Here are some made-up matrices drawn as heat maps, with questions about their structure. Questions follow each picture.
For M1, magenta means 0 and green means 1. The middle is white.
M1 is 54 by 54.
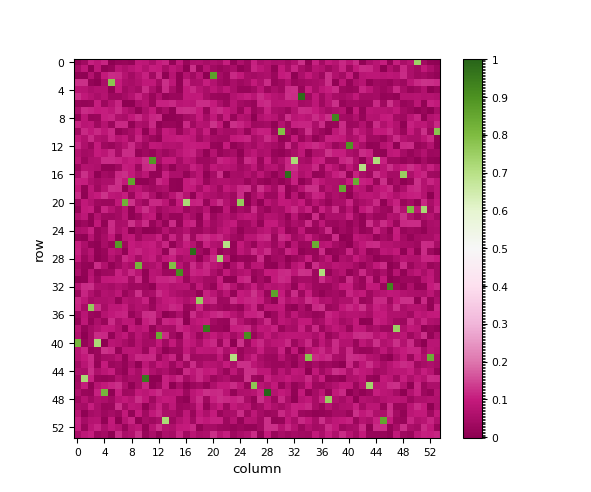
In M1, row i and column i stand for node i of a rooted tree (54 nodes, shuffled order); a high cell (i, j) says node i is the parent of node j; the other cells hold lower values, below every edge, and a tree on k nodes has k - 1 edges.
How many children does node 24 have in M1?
0
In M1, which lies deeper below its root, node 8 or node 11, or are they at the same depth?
node 11
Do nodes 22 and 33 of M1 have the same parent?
no
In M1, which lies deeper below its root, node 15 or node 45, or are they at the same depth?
node 15
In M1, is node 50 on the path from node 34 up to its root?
no
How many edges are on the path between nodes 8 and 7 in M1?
27
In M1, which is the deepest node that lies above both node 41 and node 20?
17
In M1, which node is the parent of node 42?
15
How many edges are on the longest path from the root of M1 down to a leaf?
31
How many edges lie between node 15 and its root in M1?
11
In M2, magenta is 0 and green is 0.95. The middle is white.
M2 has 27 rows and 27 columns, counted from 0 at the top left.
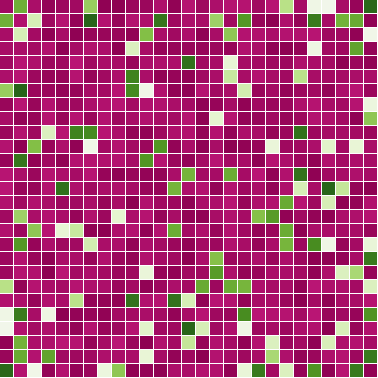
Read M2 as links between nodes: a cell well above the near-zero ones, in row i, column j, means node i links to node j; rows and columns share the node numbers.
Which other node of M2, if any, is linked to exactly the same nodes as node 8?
node 18
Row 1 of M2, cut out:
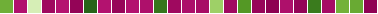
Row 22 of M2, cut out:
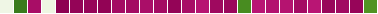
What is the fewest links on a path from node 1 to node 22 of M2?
1
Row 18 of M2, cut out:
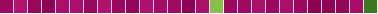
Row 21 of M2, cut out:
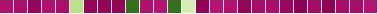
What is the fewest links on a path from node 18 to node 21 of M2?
5
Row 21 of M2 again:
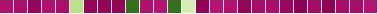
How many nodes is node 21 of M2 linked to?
4
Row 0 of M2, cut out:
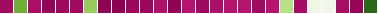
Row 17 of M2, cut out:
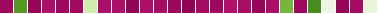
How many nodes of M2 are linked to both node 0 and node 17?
6
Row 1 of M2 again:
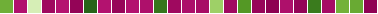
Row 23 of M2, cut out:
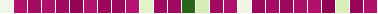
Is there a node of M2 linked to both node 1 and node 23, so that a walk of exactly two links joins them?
yes
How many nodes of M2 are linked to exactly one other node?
1
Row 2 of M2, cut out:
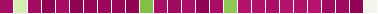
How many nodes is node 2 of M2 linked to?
4
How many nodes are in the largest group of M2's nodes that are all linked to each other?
3
